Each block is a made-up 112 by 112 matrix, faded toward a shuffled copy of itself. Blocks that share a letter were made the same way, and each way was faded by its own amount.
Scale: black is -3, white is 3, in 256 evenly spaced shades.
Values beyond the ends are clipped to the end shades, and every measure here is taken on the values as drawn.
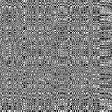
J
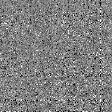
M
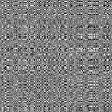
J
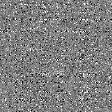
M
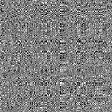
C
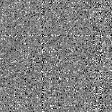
M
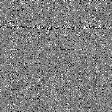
M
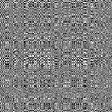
J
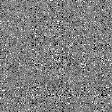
M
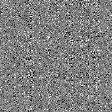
M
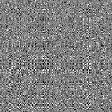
C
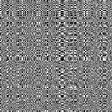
J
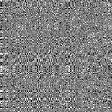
C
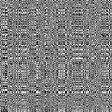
J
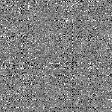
M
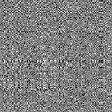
C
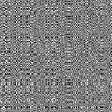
J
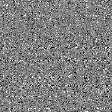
M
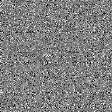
M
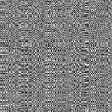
J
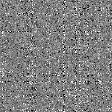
M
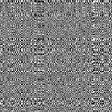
J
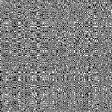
C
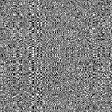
C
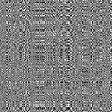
J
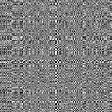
J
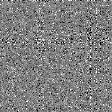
M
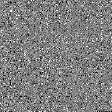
M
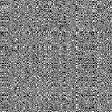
C
